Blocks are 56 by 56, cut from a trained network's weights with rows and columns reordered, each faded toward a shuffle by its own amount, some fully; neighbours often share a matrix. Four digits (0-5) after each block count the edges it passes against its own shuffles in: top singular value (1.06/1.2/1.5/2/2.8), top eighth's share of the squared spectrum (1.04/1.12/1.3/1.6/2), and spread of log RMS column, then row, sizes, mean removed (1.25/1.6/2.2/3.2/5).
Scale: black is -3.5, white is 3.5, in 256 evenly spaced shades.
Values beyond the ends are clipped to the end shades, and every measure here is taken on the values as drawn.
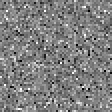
0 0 0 0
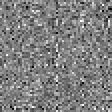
3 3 2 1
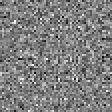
3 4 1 2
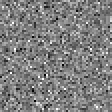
0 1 0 0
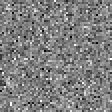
2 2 0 0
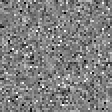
0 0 0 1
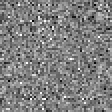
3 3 1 2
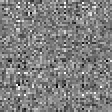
3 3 2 2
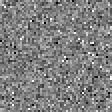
0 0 0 0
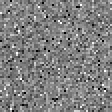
0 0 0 0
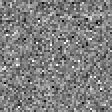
0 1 0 0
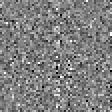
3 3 2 2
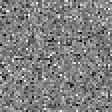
2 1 0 0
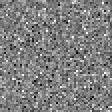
0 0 0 0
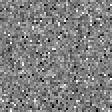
0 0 0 0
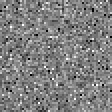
0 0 0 0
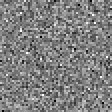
0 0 0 0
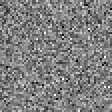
2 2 0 0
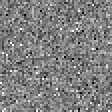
1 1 0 0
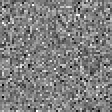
3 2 1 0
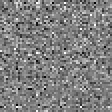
3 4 2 2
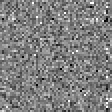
2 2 1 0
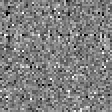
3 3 1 1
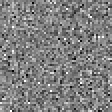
2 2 0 0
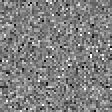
1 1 0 0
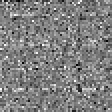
3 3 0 2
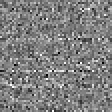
3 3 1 2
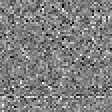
3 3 0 2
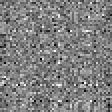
3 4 1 2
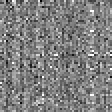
3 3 1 2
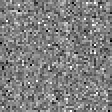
2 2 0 1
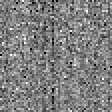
3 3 1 1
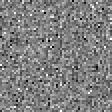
1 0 0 0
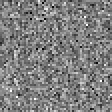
2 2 0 0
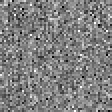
2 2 0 0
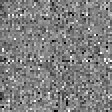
3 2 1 1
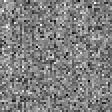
2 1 0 0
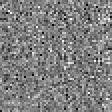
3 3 0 1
